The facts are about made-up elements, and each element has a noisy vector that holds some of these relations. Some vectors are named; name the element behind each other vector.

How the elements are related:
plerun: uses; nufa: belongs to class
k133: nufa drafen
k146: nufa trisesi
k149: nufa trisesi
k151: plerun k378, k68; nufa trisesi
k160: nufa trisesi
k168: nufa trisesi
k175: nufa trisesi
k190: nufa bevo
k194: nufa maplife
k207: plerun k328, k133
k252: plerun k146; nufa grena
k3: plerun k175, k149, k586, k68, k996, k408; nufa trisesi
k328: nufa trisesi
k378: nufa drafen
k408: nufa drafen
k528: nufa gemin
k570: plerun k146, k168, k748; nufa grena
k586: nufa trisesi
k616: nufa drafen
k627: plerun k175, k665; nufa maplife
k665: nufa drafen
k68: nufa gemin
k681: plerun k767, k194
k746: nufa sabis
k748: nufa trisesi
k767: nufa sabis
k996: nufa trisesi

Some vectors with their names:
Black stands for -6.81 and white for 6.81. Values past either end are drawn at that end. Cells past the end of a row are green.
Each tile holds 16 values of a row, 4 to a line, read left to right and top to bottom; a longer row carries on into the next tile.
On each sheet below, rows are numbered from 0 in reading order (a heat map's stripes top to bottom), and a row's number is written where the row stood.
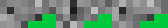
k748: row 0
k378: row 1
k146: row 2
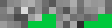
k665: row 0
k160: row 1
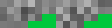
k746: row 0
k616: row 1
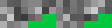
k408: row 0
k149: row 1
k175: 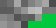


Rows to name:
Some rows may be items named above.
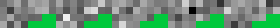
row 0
k160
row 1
k3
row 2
k252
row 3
k767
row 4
k133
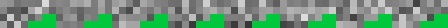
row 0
k151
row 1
k746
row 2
k252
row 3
k328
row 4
k328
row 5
k207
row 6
k627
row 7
k570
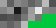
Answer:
k68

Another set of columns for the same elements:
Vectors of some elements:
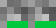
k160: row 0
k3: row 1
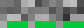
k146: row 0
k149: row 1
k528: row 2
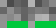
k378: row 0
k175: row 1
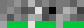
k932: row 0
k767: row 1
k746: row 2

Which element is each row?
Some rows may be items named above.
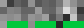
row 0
k408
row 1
k616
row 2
k207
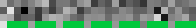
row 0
k767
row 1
k68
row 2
k746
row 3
k408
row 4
k408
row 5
k252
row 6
k190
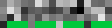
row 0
k207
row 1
k627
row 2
k194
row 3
k328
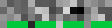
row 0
k616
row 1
k133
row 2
k681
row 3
k151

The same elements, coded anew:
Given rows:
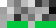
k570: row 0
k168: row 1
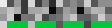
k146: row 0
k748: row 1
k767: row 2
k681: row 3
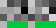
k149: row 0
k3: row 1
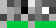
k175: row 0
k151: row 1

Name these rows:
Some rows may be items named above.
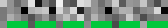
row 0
k746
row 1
k194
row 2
k207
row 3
k746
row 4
k681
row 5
k68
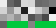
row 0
k207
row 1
k627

